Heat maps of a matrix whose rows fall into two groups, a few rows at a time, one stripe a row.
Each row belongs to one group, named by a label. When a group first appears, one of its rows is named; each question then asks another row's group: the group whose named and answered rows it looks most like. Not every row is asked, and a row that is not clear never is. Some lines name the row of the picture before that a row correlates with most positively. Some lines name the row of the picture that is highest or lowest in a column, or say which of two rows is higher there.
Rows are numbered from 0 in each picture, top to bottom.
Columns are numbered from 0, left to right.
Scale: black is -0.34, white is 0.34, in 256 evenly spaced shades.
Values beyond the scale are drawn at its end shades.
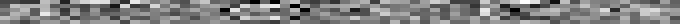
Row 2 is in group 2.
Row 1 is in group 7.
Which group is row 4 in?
7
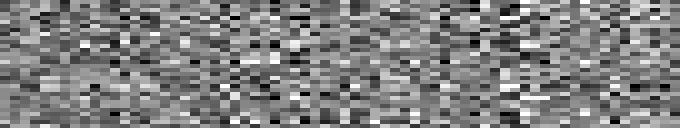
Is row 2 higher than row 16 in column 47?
No
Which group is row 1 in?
2
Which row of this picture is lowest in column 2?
21
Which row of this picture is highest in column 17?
15
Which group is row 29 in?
2
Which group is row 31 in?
2
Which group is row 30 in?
2
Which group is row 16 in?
7
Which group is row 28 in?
7
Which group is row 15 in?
7
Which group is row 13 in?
7
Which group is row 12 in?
2
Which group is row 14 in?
7
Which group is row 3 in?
2
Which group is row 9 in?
7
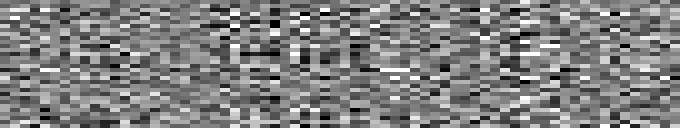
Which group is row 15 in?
2
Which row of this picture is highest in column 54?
11
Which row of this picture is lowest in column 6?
2
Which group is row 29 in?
2
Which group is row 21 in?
2
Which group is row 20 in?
7
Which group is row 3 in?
2
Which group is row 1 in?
7
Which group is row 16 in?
7
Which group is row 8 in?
7
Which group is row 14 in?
2
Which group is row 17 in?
2
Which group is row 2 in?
2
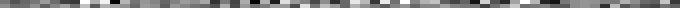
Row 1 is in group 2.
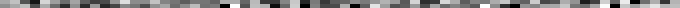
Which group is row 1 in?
2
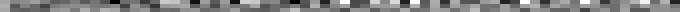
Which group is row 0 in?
7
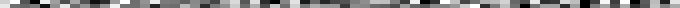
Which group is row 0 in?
2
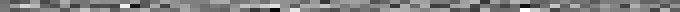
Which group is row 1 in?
7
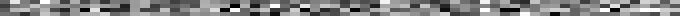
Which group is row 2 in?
2
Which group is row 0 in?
2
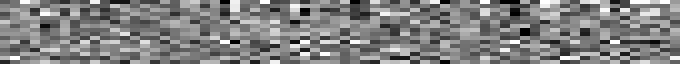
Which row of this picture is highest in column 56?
14
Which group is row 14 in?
2
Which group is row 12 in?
2
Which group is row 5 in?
7
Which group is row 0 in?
2
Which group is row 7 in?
7
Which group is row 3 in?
2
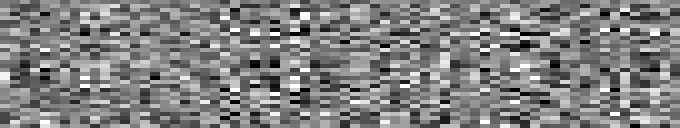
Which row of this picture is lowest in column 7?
25
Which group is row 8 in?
7
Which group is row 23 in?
7
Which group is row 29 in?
2
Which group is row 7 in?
2
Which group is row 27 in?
2
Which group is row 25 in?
7
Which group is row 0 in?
2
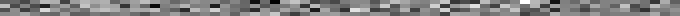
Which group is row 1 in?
7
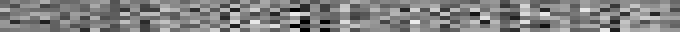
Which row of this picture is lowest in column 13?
3
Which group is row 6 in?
7
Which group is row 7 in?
2
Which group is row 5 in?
2
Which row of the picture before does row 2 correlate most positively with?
3
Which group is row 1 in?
2
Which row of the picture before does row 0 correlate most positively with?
2
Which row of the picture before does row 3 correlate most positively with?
0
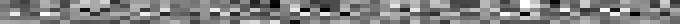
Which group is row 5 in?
7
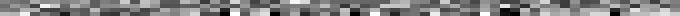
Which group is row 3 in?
2
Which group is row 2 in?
2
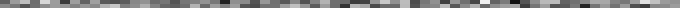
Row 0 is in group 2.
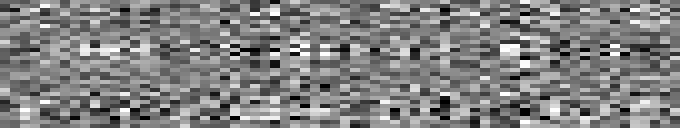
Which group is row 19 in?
2
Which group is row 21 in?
2
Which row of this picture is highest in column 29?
12
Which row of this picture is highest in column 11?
12
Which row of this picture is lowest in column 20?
10
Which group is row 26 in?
2
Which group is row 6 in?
2
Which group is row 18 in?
7
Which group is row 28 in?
7
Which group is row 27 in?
7
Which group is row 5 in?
2
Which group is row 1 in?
2
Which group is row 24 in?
7
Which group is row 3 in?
7
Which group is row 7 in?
7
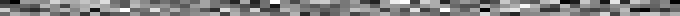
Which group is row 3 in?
2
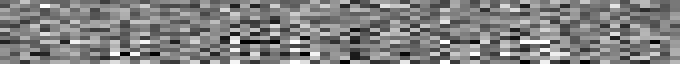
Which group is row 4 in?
2
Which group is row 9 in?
2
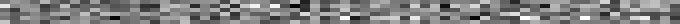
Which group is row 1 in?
7
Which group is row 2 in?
2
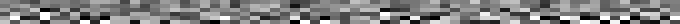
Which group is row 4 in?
2
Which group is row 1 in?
7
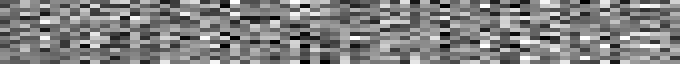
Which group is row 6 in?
7
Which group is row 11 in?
2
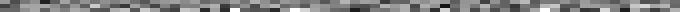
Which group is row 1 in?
2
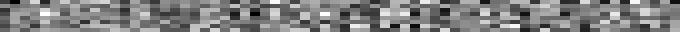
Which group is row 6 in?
7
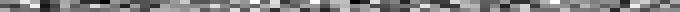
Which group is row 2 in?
2
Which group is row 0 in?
7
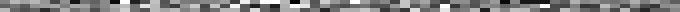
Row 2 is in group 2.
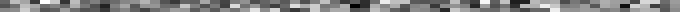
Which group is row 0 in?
2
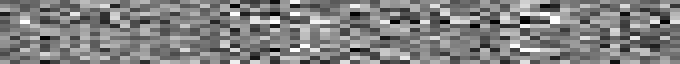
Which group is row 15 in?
2
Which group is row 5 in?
7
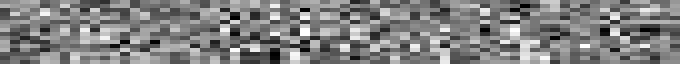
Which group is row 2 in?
2
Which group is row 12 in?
2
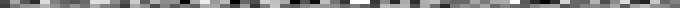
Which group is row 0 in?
7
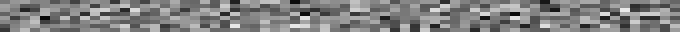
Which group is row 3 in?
2
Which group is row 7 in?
7
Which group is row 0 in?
7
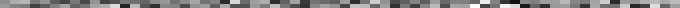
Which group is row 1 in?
7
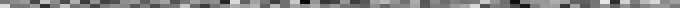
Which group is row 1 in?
7
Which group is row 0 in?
2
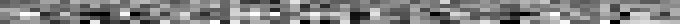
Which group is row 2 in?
2
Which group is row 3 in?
7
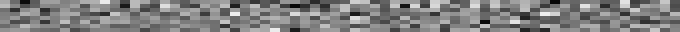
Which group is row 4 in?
7
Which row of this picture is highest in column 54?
3
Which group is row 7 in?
7
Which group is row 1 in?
7
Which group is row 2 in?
2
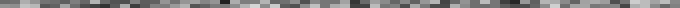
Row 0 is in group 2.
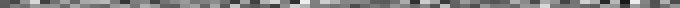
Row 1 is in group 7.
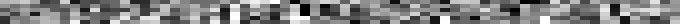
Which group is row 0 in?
7
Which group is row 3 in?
2
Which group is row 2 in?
2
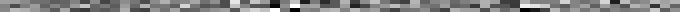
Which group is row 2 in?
7
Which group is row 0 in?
2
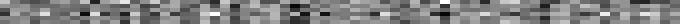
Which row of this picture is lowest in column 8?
3
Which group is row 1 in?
7
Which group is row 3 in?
2
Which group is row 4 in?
7
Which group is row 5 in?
7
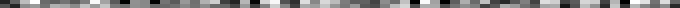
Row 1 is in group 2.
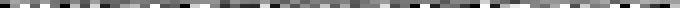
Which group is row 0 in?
2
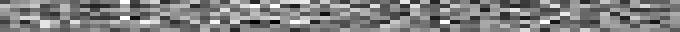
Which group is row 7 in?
7
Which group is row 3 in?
2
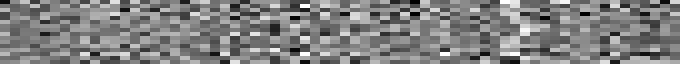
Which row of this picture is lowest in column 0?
0
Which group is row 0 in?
7
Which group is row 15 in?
2
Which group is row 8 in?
2
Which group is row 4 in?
7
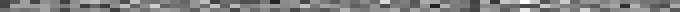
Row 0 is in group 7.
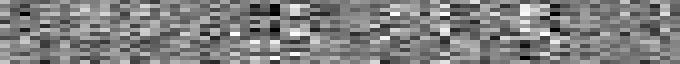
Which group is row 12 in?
7
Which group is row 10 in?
7
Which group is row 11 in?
7
